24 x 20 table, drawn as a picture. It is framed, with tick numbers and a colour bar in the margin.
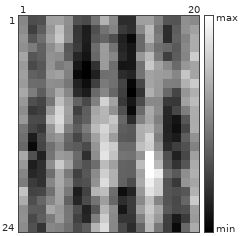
Upright stripes repeat 4 times across the table. The ninth with the lowest average is the top middle. There is no overall slope. The grain runs up and down.
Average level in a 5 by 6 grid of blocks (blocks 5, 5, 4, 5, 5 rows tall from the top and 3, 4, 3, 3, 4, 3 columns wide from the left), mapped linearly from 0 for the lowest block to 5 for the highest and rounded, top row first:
231033
231034
144232
134352
223042
